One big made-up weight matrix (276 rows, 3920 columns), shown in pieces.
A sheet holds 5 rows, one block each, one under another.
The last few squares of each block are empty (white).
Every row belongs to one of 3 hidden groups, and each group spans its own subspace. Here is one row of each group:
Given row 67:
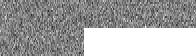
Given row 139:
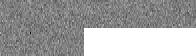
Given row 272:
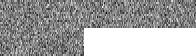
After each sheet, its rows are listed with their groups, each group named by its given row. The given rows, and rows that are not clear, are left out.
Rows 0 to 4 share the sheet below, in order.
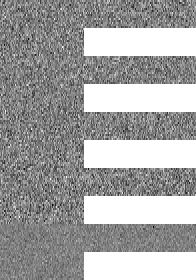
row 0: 67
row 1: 67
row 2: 67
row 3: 139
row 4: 272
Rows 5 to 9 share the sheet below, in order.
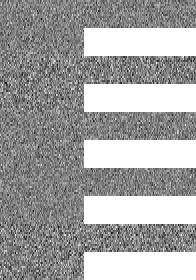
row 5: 67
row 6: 272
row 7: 139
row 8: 67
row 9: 272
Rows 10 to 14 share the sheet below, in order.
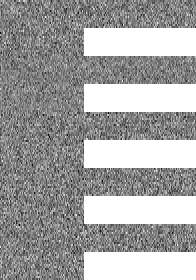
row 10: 139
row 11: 139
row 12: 67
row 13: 67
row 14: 139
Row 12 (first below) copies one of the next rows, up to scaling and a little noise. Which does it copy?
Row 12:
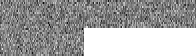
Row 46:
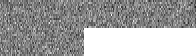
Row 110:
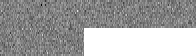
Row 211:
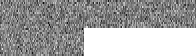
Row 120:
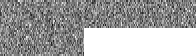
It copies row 211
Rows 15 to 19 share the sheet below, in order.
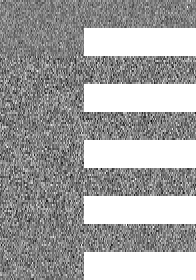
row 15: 67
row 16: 272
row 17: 272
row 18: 139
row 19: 272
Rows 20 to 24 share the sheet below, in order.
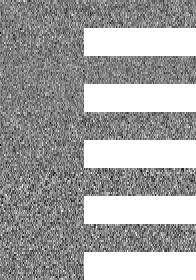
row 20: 139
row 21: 139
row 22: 139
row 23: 272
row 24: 67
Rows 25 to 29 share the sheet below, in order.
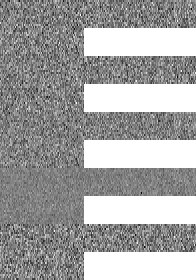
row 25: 139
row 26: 139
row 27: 139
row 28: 139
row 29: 139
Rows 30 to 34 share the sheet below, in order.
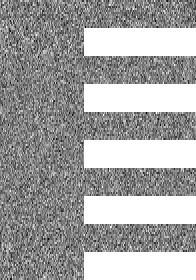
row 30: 67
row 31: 67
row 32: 67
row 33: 272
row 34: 67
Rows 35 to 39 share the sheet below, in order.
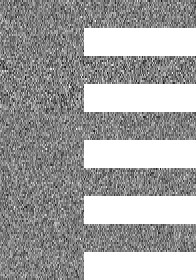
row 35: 67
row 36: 272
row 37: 272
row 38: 67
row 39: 139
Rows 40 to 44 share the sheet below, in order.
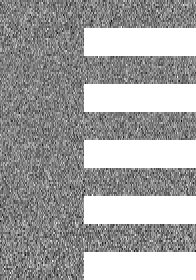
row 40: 272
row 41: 139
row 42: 139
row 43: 67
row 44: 139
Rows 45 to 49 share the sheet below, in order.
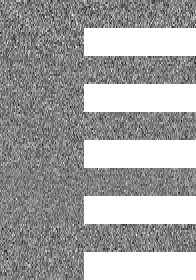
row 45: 139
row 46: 67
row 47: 139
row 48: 139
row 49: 272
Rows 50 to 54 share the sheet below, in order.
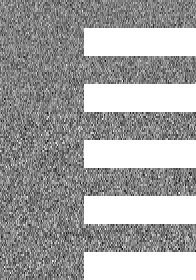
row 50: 67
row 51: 139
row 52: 272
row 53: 139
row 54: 139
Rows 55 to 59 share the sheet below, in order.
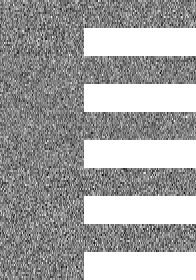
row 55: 139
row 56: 272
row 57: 272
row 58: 272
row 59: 272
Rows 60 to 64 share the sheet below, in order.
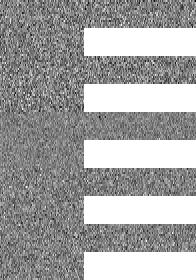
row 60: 67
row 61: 67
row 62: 139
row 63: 67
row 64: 139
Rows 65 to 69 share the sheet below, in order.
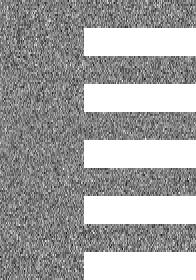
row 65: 67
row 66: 139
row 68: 139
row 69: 139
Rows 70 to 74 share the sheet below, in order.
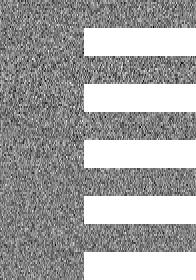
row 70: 67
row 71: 67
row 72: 139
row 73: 67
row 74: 67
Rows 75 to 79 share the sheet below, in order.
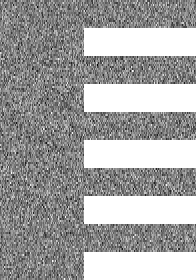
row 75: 67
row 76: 272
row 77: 139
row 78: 67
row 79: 139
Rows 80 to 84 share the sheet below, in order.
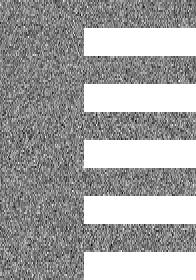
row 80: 139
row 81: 139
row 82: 67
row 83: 139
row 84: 272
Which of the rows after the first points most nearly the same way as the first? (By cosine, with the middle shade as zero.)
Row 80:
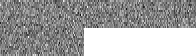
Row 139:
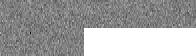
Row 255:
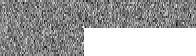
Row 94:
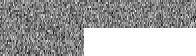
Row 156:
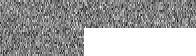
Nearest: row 156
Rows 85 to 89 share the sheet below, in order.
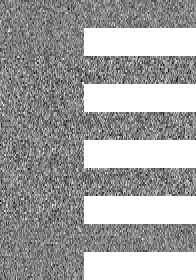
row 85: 67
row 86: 67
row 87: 139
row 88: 139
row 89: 67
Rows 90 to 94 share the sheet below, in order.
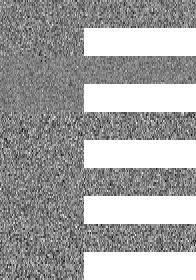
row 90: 67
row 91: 67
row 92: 272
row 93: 67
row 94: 139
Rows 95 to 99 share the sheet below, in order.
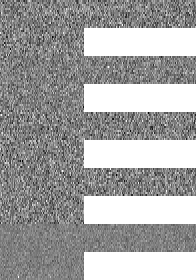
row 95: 139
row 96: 67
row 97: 67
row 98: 67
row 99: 139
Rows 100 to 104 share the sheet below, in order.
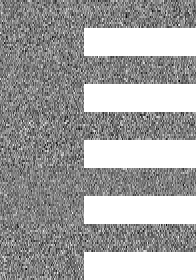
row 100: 139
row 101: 139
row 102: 272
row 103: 272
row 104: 67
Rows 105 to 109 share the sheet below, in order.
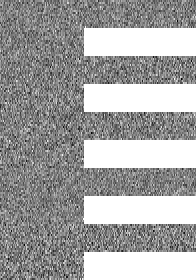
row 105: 139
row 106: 67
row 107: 272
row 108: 67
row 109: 67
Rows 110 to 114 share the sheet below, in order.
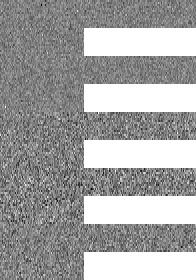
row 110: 67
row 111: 67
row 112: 139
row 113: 272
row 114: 67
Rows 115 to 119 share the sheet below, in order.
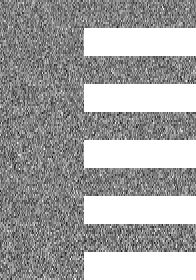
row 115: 67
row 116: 139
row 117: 67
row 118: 139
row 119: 67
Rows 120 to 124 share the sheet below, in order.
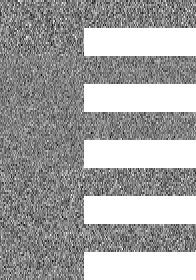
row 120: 67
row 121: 67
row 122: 272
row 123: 272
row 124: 139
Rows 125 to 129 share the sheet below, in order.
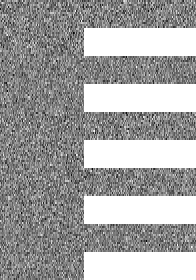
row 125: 272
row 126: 272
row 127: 272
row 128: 67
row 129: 139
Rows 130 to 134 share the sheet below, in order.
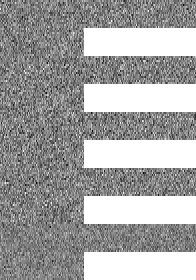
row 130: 272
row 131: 272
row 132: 67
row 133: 272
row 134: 139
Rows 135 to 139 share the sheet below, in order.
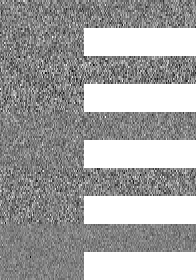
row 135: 139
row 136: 139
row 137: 139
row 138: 67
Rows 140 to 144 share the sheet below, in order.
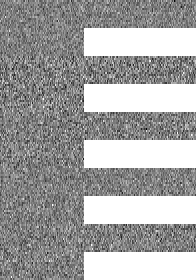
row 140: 67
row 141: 67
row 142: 139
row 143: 139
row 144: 272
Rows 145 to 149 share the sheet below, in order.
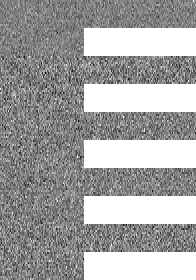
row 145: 272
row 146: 139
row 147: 272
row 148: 272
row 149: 272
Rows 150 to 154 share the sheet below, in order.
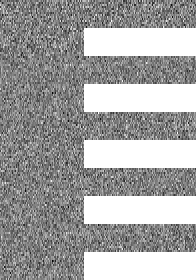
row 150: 272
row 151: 139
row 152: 139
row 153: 272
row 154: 139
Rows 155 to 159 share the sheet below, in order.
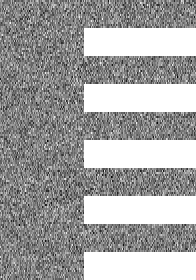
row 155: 272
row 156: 139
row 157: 272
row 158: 272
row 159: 139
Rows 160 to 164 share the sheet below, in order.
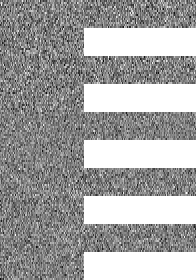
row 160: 67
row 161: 272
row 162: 272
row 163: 139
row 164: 272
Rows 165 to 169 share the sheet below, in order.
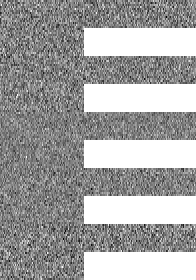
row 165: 67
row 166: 139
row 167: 139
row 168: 272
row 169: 272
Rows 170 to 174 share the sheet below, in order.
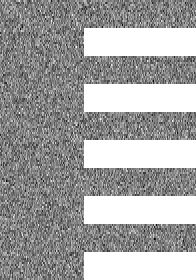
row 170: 139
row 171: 272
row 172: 139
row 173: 272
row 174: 67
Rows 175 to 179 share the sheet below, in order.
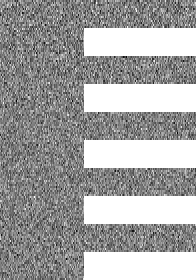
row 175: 67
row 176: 272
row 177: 139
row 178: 67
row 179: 67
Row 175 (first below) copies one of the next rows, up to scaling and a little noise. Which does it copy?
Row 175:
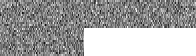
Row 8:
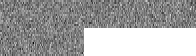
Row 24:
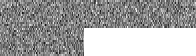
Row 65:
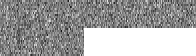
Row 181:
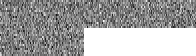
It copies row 24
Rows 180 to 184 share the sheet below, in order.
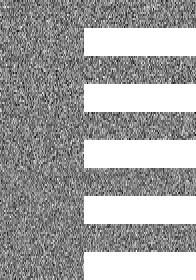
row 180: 67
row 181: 67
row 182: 67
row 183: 139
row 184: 67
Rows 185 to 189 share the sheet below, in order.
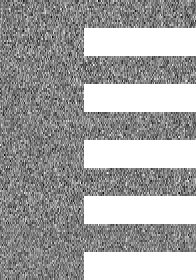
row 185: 139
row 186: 139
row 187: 139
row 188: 139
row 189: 139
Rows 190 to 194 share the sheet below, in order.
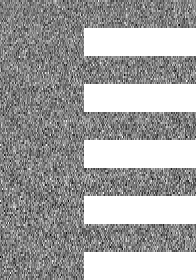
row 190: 139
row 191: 139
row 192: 139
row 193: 139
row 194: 139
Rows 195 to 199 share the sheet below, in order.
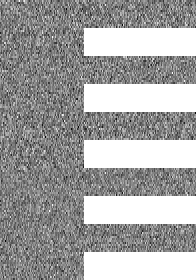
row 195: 139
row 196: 272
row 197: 67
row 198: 139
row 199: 67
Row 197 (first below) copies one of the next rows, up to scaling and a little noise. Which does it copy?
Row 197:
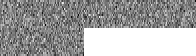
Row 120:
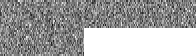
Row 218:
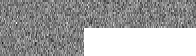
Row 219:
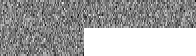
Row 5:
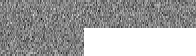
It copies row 219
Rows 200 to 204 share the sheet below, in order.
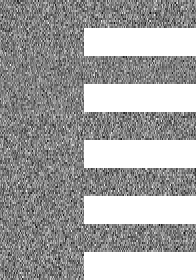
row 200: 67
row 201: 272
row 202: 272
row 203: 67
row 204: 67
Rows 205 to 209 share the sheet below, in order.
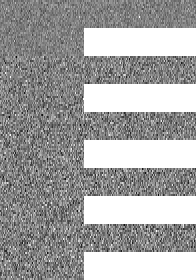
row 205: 272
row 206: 67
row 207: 272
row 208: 272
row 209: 272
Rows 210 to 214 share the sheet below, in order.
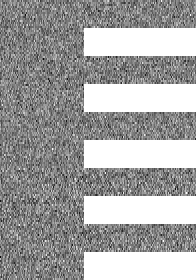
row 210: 67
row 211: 67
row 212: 139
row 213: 139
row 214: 139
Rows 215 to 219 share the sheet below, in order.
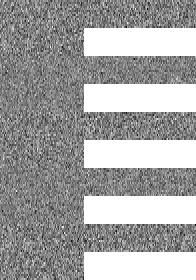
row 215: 67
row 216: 67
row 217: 272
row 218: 67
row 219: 67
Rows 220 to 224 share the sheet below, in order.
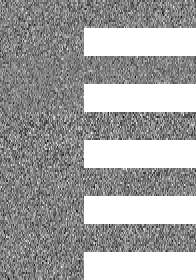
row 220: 67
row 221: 67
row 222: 272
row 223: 272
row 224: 272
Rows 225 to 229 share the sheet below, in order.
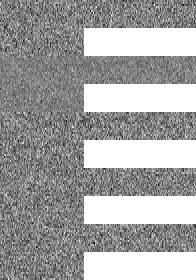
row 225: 272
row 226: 139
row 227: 139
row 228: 272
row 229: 272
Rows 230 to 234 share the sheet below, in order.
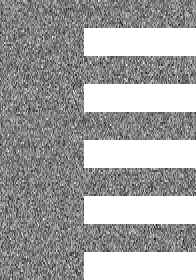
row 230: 139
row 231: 139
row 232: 139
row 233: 67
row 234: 67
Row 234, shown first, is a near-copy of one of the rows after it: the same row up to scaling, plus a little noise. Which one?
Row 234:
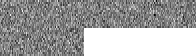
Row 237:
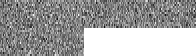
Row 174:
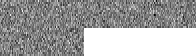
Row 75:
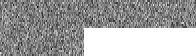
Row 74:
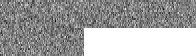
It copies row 174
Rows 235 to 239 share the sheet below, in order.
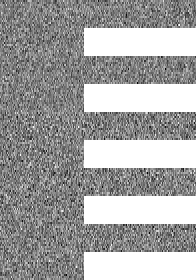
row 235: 139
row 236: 67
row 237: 67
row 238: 272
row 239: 272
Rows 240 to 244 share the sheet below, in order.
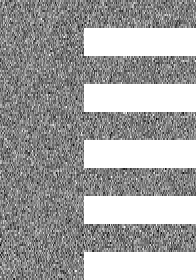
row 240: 67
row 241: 272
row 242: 272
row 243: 272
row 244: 67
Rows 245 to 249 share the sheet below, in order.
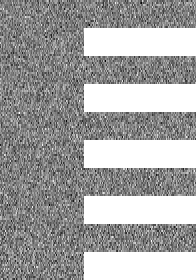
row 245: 272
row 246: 139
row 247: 139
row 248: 272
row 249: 67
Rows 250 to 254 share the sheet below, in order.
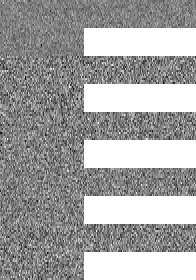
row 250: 139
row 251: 272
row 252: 67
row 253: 139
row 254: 272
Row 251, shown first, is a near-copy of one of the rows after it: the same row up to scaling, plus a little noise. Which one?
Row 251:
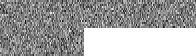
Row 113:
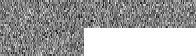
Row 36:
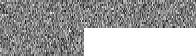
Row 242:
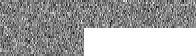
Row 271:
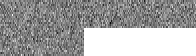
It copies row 36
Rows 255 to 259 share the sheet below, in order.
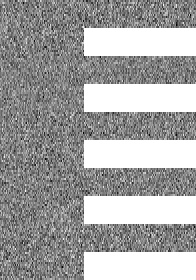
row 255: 67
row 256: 139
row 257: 67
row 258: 272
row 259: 272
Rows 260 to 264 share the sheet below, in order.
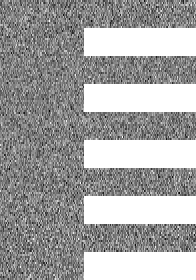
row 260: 272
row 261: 67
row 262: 139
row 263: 139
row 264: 67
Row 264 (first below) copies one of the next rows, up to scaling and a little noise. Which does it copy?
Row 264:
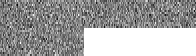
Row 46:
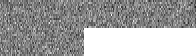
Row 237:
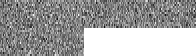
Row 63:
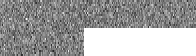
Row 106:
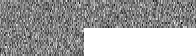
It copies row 237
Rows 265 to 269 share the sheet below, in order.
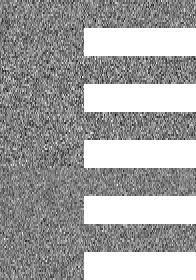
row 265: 67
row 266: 272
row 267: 272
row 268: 67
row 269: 272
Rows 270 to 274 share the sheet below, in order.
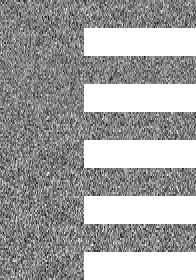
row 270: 139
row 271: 272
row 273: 272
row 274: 272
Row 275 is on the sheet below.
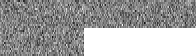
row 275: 139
